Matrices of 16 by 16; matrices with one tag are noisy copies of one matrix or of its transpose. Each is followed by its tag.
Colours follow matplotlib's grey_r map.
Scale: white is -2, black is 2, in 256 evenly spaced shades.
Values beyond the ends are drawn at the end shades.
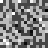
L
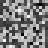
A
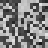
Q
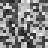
Q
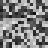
Q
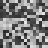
Q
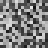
L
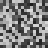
L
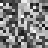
Q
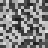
L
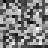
A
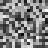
L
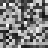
A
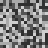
L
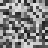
L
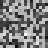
A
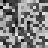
Q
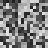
Q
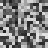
Q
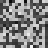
A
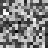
A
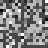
A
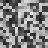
Q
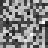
A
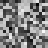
Q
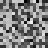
L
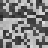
Q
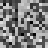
Q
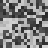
Q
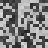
Q
